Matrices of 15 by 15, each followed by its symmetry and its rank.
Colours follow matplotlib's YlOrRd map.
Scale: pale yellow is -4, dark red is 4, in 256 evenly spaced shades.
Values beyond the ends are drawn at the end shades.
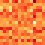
neither, rank three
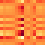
neither, rank one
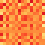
neither, rank two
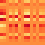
neither, rank one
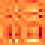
antisymmetric, rank two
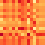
antisymmetric, rank two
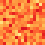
neither, full rank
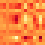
neither, rank two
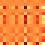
neither, rank one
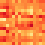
neither, rank three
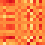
neither, rank two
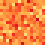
neither, full rank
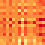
antisymmetric, rank two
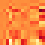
antisymmetric, rank two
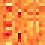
neither, rank three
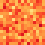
neither, full rank
